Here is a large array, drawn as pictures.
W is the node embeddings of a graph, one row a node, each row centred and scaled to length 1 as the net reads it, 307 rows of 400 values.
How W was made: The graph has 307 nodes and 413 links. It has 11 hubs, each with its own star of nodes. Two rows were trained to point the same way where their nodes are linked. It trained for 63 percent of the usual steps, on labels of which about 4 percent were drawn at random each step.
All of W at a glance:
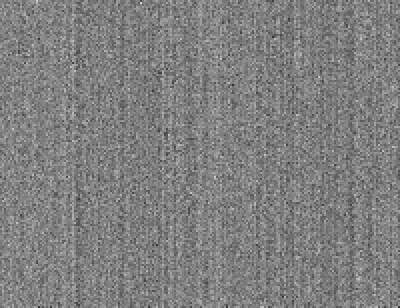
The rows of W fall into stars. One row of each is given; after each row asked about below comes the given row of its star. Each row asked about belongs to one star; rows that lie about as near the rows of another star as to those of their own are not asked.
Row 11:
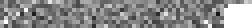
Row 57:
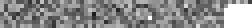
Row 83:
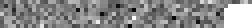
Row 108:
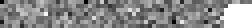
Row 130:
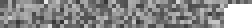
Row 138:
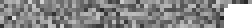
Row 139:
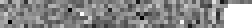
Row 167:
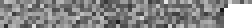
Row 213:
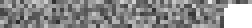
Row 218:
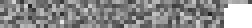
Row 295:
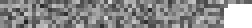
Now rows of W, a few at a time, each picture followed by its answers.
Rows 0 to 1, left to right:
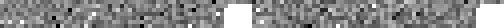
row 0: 139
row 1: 139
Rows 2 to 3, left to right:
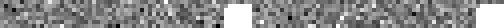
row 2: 167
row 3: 139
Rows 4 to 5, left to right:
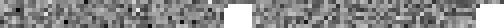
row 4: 108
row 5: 295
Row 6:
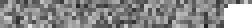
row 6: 218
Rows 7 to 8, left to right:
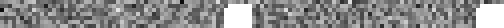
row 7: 138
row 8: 213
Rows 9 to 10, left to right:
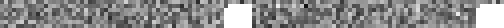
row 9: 167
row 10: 138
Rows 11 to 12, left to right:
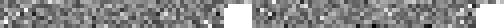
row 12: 11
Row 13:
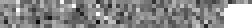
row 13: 57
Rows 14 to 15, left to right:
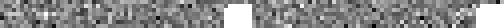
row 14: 57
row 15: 11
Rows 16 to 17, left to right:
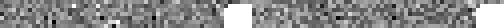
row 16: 57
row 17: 138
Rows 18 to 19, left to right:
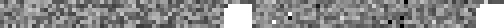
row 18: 108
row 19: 139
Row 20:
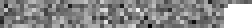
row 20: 108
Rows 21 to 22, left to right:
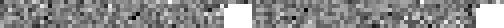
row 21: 11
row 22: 11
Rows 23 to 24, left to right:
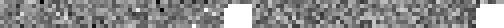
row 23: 108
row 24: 138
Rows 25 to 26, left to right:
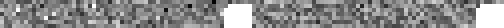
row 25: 57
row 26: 167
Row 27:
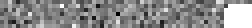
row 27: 295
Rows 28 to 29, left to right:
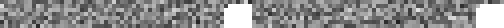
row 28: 218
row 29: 167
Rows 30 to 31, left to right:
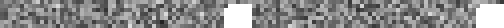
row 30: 11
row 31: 295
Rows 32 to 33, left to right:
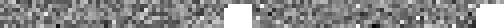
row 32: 295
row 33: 11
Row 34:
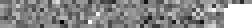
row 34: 167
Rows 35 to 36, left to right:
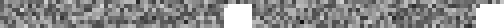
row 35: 138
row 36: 11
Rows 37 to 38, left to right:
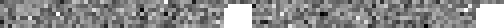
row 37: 108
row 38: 295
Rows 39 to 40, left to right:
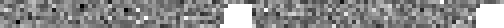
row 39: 218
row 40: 213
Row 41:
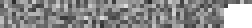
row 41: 11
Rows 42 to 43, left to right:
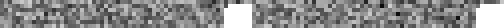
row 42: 11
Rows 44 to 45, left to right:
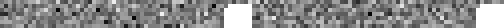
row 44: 213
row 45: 139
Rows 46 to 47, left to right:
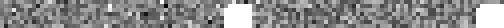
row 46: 11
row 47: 167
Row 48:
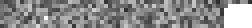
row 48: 83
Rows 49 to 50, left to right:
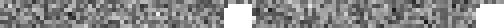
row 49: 295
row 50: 213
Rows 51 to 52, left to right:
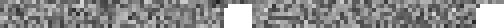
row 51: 213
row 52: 11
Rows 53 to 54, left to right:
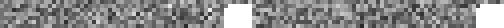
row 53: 167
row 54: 11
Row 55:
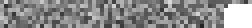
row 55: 167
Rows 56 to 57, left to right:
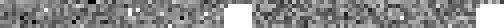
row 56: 213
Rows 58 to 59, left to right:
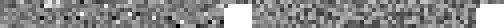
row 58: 11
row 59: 139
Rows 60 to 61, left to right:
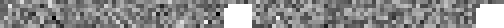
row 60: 11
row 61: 218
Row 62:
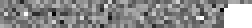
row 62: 167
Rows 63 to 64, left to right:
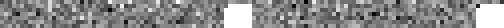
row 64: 57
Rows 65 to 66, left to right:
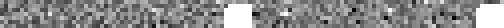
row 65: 295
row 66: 213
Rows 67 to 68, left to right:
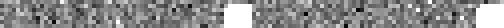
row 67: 57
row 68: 167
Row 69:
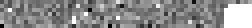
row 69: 138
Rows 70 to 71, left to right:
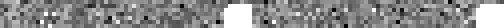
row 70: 57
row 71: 130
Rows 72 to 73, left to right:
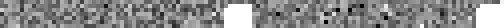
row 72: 57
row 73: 213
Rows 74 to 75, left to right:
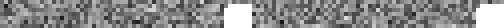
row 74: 167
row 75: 138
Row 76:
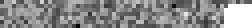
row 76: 218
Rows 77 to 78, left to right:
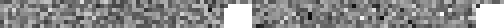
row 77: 108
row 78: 130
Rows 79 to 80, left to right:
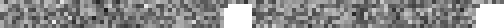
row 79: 11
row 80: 108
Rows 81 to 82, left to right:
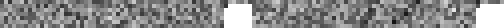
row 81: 139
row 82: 11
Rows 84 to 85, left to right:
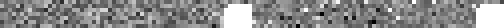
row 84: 108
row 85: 218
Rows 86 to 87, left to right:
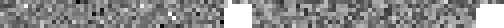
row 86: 83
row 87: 295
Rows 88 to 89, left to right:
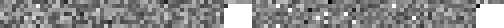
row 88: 218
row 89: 83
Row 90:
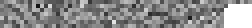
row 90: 138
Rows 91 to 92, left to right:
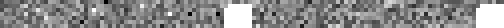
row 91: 83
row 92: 295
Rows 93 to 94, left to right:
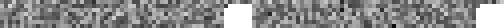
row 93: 108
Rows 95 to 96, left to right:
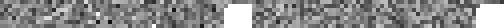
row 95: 57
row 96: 108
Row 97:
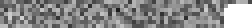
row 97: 57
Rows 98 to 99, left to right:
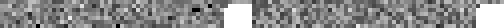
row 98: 218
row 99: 83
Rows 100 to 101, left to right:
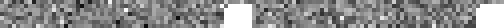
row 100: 218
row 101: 57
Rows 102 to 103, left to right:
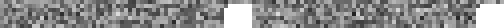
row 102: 167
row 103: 218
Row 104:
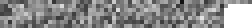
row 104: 295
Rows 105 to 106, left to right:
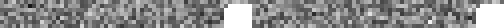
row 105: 295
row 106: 218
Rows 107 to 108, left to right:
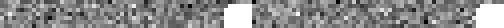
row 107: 57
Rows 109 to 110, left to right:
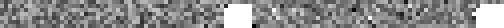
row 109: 130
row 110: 138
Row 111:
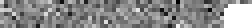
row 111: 108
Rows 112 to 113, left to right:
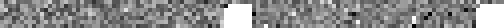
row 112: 108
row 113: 83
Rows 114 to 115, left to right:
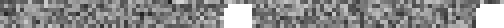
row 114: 130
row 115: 213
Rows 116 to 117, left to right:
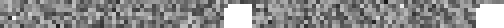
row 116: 295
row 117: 130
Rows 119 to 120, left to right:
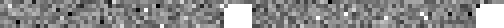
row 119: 218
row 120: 83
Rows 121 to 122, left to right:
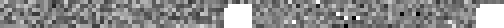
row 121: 138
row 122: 139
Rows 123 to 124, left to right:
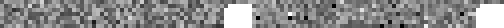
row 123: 167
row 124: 139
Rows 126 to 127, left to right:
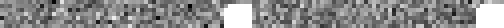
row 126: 57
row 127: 57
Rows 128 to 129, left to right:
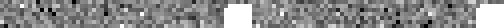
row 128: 138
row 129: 295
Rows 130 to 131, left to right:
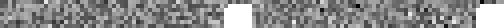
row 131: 57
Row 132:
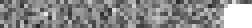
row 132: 108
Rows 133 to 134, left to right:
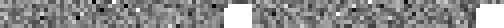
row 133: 213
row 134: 138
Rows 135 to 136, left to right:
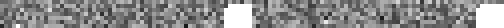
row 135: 167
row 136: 130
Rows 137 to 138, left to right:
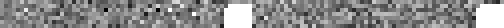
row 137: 167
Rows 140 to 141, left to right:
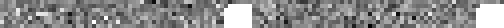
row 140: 57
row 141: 295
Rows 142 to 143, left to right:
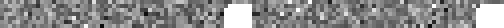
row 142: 167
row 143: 213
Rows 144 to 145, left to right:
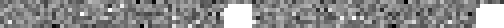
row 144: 139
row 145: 139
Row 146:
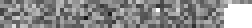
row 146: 130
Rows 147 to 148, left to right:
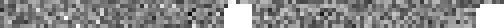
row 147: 83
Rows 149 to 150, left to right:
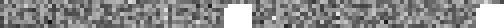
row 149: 139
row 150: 108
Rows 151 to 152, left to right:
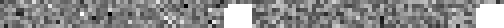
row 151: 11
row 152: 130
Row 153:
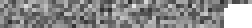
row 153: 213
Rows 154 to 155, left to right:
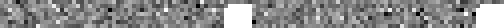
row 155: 108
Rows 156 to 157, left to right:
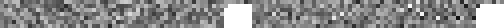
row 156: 138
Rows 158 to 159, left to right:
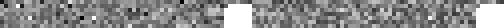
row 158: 108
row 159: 57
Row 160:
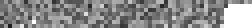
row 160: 139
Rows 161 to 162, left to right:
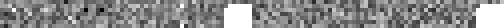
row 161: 213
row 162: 138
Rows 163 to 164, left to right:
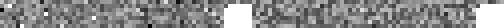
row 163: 108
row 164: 11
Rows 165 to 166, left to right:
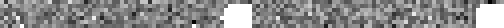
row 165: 108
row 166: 213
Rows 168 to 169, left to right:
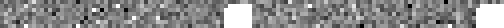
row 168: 83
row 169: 138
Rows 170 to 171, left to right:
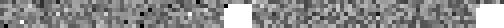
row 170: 130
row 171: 57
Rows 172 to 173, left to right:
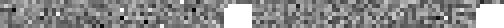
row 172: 130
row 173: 295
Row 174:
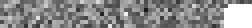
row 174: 108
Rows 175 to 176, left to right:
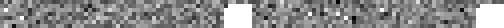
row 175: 139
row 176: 108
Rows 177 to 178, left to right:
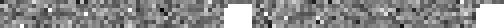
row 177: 108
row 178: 108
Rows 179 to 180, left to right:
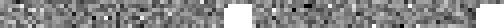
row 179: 295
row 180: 138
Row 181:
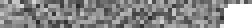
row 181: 139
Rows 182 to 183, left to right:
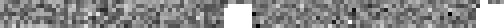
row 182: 11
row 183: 83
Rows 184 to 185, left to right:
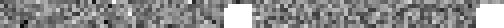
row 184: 213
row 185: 11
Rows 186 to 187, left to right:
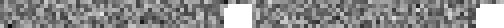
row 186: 11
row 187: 167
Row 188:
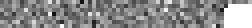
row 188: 167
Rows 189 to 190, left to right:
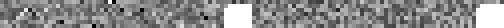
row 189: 167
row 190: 295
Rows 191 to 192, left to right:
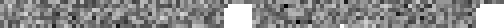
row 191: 218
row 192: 213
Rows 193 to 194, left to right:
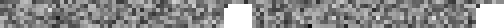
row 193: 130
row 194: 57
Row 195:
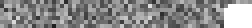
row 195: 57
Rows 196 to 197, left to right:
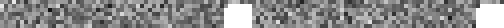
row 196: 139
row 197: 57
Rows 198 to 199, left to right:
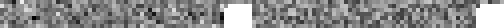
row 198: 130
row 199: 11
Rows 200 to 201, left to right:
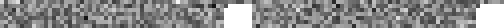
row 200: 167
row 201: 167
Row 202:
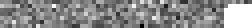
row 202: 295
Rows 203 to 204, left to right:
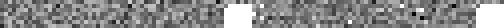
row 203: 83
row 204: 218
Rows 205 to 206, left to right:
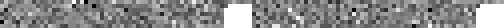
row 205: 218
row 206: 83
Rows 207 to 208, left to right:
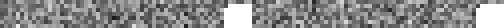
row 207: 11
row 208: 83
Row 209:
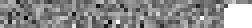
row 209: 295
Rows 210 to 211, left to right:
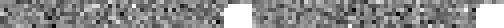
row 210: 57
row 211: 167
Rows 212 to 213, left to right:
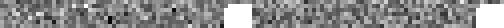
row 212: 57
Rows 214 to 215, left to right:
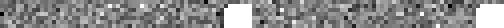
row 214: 83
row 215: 295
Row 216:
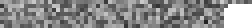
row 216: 295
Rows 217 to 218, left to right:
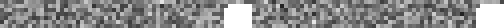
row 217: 295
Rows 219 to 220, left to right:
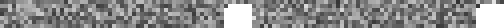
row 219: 130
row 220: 218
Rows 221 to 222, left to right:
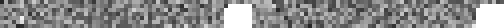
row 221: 139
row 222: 295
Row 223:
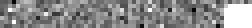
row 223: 130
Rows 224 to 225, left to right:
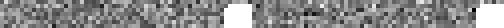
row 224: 218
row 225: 167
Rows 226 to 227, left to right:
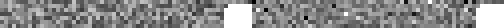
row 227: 139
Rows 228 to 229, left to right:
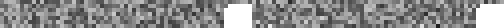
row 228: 57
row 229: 167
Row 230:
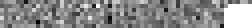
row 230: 57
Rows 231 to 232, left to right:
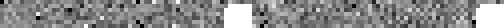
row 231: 139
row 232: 130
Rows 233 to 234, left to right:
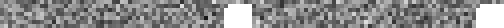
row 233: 295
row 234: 295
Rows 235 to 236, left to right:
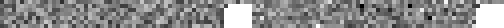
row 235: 83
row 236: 218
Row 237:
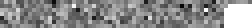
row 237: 57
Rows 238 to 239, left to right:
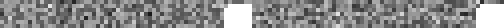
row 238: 138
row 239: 295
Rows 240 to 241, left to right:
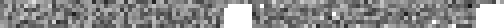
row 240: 139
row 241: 11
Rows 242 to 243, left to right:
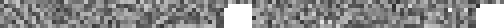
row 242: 138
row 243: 139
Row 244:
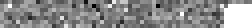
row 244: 218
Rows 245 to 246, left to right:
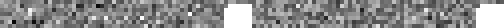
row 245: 295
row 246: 218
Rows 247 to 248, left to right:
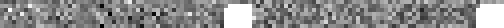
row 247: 130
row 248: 138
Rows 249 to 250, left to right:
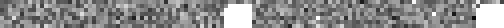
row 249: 11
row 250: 218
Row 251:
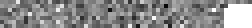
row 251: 295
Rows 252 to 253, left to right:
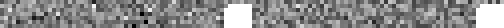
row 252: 130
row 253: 130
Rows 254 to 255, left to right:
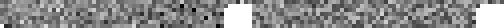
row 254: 130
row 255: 130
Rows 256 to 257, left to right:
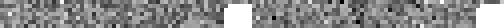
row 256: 57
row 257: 213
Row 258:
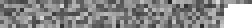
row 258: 295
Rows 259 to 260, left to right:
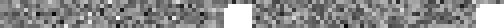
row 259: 167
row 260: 138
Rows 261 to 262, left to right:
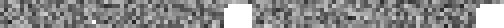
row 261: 57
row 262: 57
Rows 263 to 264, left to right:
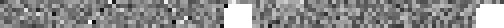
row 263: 167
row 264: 108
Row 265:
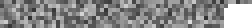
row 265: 11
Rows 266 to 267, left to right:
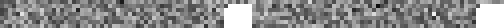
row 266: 130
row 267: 167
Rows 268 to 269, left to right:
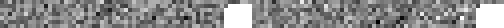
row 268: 83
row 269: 167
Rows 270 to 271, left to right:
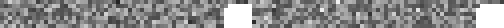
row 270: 167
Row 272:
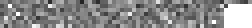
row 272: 11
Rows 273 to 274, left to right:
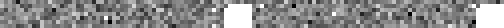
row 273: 295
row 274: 11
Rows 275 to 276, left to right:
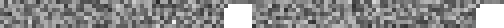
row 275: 295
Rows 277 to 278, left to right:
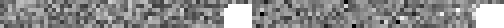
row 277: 130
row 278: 130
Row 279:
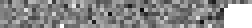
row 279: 167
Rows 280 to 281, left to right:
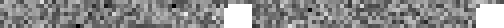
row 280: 218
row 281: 83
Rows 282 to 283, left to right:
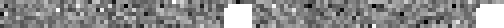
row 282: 213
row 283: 138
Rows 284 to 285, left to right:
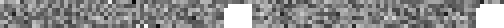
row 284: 167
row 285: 57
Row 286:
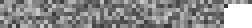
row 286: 218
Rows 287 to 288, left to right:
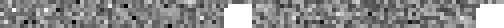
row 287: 213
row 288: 295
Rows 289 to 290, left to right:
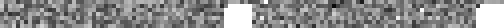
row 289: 295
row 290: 218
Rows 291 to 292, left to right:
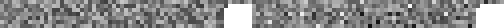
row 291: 167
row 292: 167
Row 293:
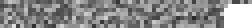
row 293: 138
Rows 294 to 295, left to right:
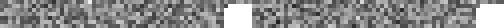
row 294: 57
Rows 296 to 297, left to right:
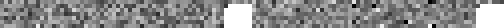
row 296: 167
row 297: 108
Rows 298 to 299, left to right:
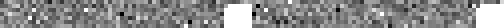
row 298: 57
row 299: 213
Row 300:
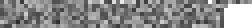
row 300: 83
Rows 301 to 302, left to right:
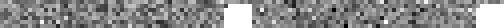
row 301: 295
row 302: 130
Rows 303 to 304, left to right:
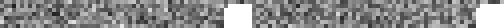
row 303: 138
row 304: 138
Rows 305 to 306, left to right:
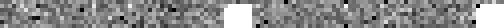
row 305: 130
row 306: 130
